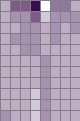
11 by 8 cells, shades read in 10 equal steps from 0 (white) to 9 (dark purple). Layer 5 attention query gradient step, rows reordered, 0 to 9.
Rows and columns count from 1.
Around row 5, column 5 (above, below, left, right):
3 4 4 3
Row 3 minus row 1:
0 -3 -2 -5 3 -1 -2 1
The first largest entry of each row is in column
4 4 3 2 3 5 5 5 5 5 1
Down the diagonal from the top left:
3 4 4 4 3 3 3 3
